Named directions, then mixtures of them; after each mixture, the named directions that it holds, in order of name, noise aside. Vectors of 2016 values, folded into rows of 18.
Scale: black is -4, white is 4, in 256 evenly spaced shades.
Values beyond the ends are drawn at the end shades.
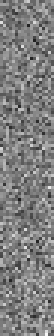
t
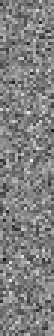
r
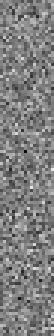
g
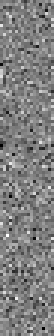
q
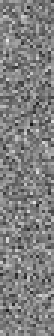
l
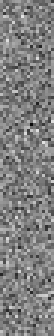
l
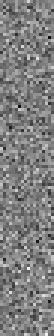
l, r, t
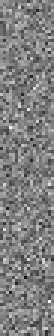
g, r, t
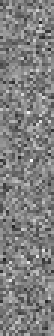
r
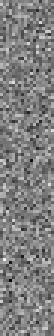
r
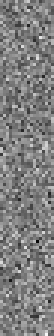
l, t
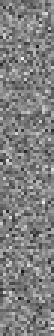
g, q, r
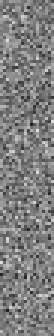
l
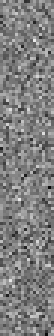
t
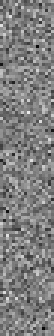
q, r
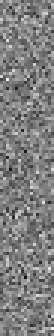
g, l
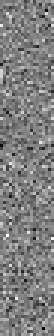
q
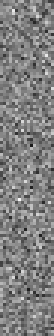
g, t
